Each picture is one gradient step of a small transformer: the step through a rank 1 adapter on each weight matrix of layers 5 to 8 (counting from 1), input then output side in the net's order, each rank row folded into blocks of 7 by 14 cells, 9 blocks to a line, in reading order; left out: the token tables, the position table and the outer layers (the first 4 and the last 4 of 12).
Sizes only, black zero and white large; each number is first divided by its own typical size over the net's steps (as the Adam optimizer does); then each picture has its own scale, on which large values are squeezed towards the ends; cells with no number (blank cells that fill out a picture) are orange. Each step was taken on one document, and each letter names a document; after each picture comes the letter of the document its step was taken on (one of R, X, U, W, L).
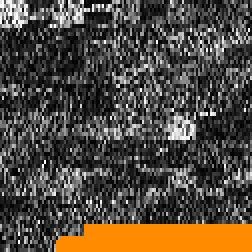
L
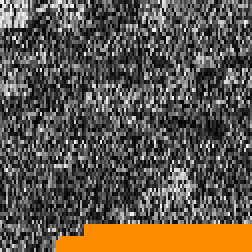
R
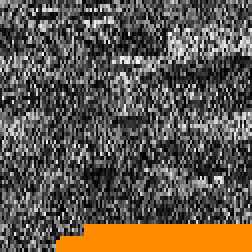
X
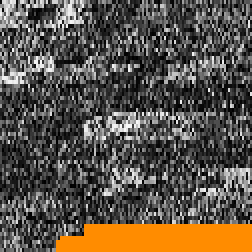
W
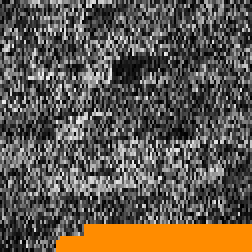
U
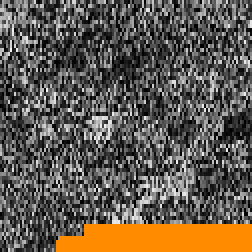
W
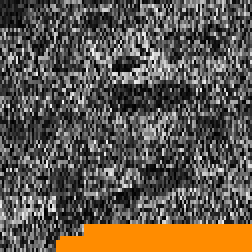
U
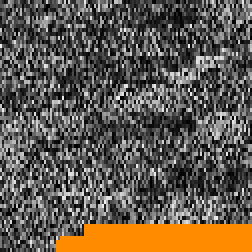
R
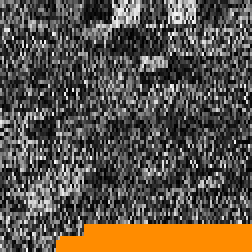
X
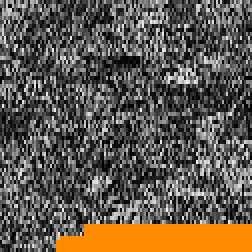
U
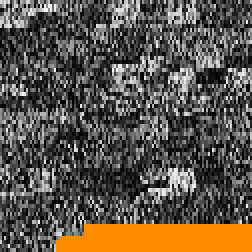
X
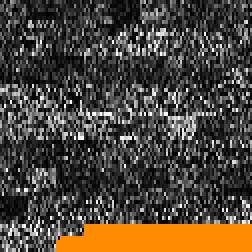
L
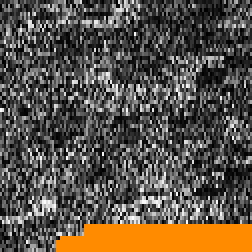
R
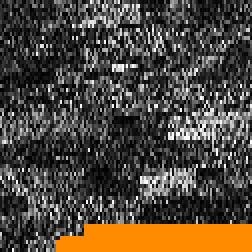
L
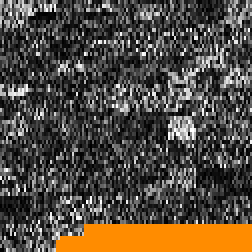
L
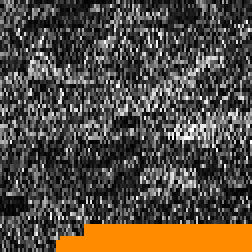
L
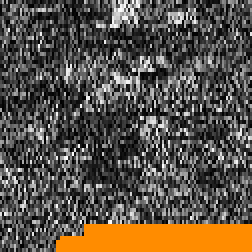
R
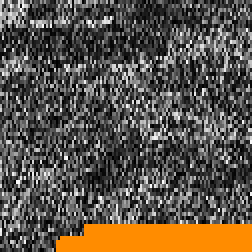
R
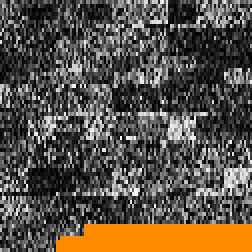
U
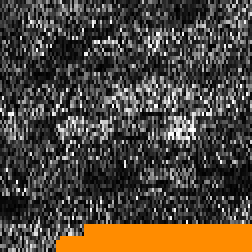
L
